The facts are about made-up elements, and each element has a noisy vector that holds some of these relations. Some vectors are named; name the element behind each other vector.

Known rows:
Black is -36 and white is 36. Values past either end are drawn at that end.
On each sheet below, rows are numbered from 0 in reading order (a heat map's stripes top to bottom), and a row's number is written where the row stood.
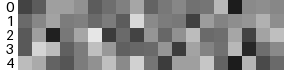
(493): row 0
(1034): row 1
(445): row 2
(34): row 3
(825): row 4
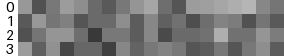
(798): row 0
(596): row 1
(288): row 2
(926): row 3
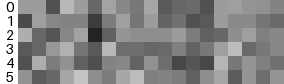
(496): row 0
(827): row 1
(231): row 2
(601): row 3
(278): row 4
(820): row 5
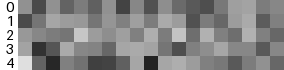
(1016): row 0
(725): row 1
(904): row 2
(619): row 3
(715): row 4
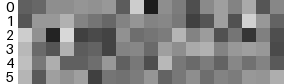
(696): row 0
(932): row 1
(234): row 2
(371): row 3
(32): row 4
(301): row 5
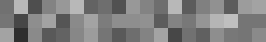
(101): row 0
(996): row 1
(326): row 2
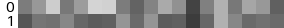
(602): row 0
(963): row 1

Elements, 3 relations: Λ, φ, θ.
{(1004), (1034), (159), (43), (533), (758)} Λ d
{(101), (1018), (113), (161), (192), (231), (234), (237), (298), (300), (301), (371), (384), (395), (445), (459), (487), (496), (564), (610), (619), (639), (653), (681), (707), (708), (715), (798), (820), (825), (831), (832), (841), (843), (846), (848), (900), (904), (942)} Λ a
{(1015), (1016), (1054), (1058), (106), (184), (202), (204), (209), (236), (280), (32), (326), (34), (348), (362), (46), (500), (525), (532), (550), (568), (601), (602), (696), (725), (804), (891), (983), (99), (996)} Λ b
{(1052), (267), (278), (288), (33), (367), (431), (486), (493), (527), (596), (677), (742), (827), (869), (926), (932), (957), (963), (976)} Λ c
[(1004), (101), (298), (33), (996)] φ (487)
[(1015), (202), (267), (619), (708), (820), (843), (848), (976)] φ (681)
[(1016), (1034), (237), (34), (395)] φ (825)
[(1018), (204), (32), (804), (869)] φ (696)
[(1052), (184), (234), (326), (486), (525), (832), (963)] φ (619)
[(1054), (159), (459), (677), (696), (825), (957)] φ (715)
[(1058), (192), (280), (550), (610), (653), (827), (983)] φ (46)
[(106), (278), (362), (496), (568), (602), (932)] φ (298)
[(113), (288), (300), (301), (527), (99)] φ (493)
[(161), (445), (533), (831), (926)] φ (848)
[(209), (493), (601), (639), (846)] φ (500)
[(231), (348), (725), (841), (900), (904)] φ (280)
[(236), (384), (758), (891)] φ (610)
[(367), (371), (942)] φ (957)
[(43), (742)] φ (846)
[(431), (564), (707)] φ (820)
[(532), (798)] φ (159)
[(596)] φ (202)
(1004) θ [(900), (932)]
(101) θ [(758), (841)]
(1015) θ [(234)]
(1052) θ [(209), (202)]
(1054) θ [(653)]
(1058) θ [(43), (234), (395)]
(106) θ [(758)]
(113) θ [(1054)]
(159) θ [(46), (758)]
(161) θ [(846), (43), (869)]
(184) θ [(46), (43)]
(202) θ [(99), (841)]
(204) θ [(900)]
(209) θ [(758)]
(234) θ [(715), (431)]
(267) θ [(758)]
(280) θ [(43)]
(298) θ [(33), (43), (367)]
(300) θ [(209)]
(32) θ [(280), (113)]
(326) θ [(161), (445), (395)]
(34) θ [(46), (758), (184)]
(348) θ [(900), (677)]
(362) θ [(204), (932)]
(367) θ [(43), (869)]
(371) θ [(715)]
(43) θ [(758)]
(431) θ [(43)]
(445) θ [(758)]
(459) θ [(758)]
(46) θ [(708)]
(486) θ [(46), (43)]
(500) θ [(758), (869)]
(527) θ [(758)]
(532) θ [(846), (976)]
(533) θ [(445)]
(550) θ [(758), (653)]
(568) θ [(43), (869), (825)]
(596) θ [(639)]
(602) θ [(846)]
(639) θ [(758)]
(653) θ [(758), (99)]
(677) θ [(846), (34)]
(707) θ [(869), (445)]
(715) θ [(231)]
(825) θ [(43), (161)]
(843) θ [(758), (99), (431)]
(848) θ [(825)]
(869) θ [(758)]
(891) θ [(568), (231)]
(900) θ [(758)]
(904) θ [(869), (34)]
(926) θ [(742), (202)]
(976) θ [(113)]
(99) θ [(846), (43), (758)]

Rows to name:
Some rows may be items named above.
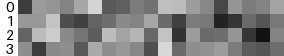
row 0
(550)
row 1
(486)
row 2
(46)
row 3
(202)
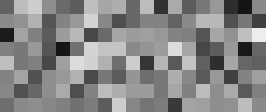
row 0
(46)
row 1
(532)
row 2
(758)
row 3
(280)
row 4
(161)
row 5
(843)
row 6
(610)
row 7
(1034)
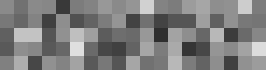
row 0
(1004)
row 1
(957)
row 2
(34)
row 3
(106)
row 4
(843)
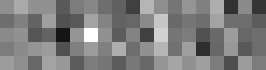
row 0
(1054)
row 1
(891)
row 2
(568)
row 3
(1058)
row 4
(300)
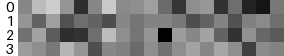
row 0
(184)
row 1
(926)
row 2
(367)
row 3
(300)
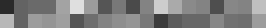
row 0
(500)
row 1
(708)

